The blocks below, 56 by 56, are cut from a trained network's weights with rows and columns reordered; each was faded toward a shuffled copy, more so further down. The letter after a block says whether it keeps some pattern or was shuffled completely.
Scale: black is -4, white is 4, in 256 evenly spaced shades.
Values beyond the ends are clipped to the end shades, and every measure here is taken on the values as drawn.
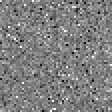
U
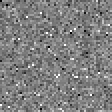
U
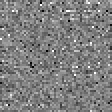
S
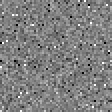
U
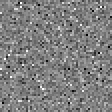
U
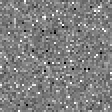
U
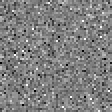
U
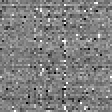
S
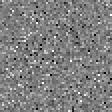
U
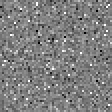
U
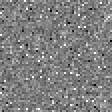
U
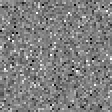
U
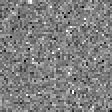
U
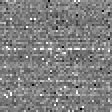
S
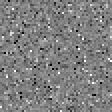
U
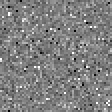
U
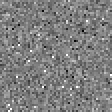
U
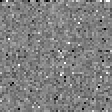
S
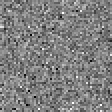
U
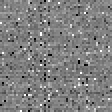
S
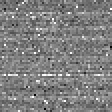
S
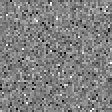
U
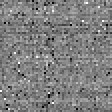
S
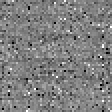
S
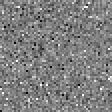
U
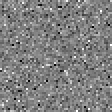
U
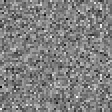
S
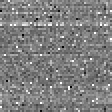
S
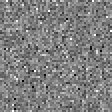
S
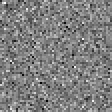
U
